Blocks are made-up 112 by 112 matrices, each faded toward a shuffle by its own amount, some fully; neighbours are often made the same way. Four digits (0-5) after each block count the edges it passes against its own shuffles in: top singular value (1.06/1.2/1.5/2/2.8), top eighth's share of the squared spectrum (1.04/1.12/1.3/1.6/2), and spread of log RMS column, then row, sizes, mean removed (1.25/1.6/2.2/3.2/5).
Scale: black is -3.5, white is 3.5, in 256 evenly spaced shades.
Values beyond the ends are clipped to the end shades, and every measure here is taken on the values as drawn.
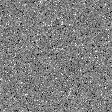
0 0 0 0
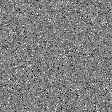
0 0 0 0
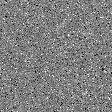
0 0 0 0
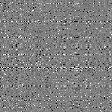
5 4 2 3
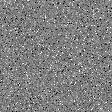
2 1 0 0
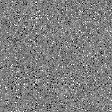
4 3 2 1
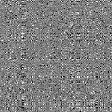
5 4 3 3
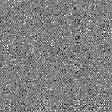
4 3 2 2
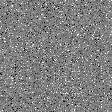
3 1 0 0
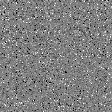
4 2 1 1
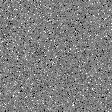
0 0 0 0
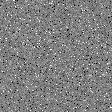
0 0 0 0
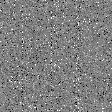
1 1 2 0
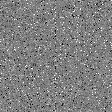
1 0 0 0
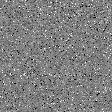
0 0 0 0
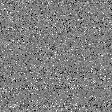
1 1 0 2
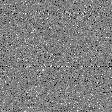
2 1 0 1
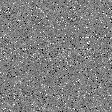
1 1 0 1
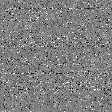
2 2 0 2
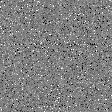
1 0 0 1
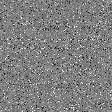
1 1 0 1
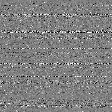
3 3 0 4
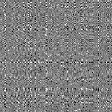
5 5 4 3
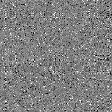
4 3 2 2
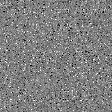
3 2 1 1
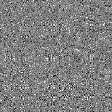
4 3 2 2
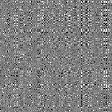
5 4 3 3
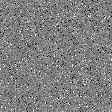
2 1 0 0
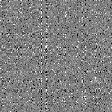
4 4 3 2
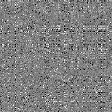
4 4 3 3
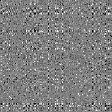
5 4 3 3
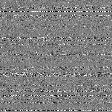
3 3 0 4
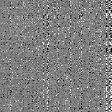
4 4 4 1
